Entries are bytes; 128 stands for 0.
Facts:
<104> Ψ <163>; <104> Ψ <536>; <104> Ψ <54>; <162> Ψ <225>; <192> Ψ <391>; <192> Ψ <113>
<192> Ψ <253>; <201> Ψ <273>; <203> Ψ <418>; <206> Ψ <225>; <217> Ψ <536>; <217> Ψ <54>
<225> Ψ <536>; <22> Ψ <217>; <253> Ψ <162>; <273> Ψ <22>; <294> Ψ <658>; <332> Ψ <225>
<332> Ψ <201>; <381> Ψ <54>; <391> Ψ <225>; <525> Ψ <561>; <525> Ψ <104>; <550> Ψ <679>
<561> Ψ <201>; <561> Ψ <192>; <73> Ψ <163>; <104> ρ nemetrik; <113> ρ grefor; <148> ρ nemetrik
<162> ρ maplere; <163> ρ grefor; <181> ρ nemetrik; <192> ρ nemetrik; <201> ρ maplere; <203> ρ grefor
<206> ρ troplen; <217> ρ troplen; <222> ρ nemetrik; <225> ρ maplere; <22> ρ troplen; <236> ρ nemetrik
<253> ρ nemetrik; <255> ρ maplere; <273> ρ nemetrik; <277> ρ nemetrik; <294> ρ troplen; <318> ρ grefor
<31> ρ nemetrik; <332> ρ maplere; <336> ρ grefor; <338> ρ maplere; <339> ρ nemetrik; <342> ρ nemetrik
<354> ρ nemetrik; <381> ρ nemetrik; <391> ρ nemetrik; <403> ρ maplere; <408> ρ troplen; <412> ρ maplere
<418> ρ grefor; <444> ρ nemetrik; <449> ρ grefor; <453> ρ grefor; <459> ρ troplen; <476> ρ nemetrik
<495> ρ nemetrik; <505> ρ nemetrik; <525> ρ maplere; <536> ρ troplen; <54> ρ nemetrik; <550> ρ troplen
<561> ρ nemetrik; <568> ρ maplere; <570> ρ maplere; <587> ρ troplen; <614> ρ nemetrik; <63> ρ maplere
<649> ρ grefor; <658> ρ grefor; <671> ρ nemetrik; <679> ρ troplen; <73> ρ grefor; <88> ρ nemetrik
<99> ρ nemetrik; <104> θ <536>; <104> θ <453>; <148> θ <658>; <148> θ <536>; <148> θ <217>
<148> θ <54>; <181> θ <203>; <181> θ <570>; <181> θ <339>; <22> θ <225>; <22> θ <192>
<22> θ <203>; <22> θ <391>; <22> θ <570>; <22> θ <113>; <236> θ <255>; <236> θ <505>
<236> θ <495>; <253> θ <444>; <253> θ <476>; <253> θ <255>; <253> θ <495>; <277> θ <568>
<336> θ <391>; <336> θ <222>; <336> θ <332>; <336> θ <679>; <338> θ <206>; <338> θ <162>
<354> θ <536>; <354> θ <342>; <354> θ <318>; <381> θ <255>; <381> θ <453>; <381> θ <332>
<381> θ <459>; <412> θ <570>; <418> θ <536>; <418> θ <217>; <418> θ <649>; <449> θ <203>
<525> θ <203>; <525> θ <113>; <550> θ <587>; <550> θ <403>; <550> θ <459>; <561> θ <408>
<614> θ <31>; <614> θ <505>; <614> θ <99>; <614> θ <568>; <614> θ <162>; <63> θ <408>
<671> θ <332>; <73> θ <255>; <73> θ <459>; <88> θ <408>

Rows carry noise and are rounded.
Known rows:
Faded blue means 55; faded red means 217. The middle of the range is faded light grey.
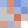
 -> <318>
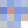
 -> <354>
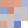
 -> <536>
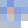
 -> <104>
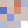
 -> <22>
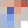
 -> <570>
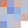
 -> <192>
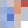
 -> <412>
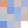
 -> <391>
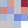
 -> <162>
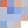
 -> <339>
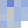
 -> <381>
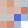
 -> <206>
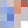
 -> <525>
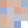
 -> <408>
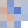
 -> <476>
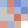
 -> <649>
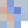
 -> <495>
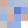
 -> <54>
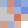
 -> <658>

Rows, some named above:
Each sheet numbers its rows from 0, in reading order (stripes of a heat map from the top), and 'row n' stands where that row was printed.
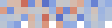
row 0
<255>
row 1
<163>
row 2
<403>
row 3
<381>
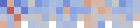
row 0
<418>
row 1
<273>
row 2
<104>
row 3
<408>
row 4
<273>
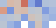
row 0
<255>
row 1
<253>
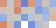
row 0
<587>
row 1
<391>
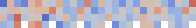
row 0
<336>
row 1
<206>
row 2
<222>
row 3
<192>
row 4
<671>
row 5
<294>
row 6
<63>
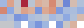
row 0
<568>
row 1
<332>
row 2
<181>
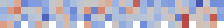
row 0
<550>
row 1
<277>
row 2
<505>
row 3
<403>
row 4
<201>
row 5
<671>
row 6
<449>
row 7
<73>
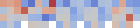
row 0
<679>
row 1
<338>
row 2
<236>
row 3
<236>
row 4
<453>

